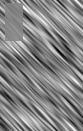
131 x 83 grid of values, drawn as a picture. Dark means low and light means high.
Average level on the scale: 50%. Mirror symmetry: none. Calmest part: top left. Odd patch: calmer, in the top left. Grain: diagonal, down to the right. Histogram: bell-shaped.
